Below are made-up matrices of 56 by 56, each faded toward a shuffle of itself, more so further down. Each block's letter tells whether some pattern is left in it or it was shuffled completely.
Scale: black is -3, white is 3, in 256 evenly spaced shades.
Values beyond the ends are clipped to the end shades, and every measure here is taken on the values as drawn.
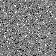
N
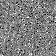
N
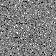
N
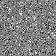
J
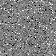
J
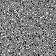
J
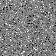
N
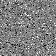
J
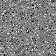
J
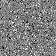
N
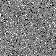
N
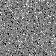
N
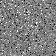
J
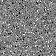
J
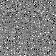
J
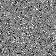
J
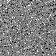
N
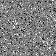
J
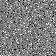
N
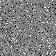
N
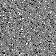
N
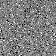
J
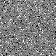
J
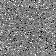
N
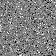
N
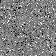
J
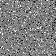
J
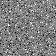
N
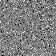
J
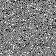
N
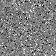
N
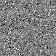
N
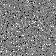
J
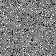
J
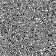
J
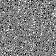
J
